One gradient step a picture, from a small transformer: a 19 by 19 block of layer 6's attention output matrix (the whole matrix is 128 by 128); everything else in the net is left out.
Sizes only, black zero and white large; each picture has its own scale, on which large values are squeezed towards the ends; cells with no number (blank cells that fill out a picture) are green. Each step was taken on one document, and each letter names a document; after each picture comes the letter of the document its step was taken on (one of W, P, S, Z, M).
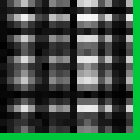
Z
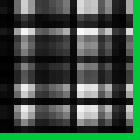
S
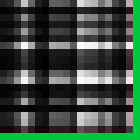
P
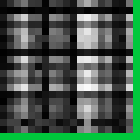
Z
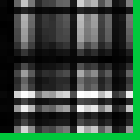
S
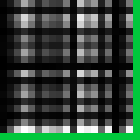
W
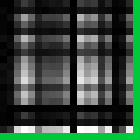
W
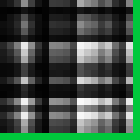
P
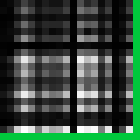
W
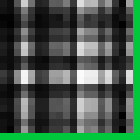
P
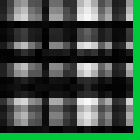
Z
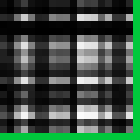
P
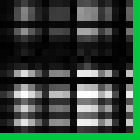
S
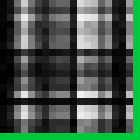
S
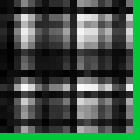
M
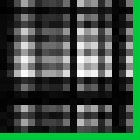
W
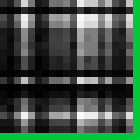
P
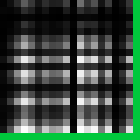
W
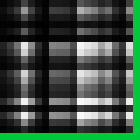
P
